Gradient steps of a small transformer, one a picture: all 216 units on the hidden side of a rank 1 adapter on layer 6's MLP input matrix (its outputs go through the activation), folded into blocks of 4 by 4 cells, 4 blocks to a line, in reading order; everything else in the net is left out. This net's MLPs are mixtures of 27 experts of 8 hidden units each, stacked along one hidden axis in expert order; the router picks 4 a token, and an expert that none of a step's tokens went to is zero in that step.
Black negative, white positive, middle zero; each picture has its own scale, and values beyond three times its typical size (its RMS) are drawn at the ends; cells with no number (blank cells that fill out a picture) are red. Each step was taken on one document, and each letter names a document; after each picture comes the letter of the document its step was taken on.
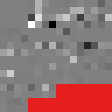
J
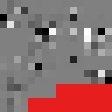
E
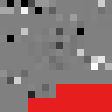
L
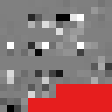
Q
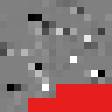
E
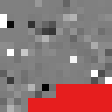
E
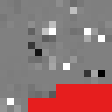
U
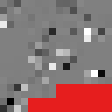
U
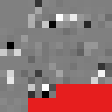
Q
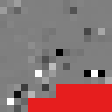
U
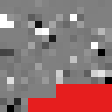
E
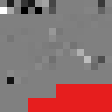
L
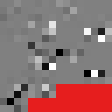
U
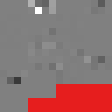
L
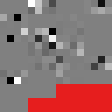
L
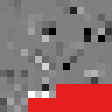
U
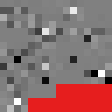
E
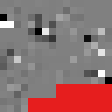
E
